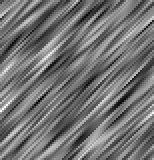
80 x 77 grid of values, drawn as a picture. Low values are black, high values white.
Slope: none. Histogram: bell-shaped. Mirror symmetry: none. Odd rows or columns: none. Grain: diagonal, up to the right. Seam: none.
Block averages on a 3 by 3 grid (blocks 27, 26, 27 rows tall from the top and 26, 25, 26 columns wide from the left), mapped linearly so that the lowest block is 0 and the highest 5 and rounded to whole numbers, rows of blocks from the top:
124
502
423
